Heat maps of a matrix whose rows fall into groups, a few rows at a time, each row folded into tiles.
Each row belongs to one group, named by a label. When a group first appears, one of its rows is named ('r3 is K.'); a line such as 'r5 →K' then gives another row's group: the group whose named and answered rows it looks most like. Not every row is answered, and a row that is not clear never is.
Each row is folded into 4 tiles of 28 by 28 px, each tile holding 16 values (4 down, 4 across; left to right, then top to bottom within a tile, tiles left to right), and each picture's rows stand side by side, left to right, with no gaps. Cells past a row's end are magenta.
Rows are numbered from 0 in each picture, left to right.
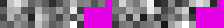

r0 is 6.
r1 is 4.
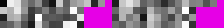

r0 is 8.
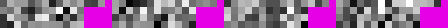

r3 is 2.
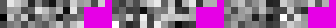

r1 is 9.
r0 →6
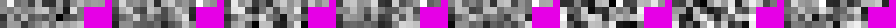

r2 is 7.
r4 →7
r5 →9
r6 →9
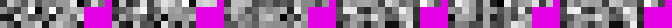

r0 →2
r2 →6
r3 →7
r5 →7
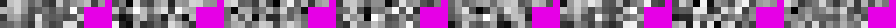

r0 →8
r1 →2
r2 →4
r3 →6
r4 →7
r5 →8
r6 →2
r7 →4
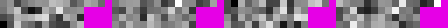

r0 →7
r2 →9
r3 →6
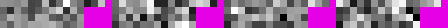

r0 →6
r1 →4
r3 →7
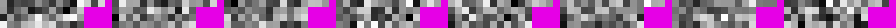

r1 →6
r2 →9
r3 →2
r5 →7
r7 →2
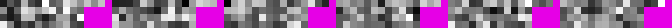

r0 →2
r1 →9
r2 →8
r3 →7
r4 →9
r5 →6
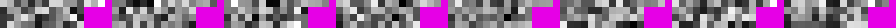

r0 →7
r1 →2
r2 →4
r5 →9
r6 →9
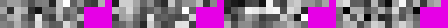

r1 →8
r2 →2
